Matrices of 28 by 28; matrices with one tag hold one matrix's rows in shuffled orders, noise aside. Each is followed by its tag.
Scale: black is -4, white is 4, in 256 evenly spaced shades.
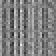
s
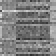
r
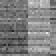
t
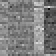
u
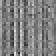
s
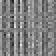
s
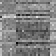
r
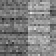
t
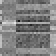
r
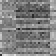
r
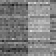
t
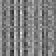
s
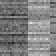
t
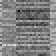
r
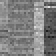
u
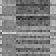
r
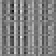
s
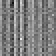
s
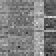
u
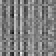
s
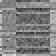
r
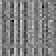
s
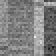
u
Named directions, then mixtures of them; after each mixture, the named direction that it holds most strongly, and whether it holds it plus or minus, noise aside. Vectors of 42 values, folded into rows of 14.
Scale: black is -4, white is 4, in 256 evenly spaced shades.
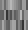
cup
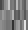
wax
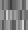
cup, minus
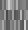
cup, plus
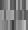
wax, plus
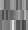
wax, minus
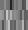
cup, minus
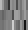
wax, minus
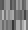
wax, plus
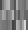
wax, plus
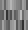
cup, plus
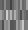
cup, minus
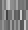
cup, plus
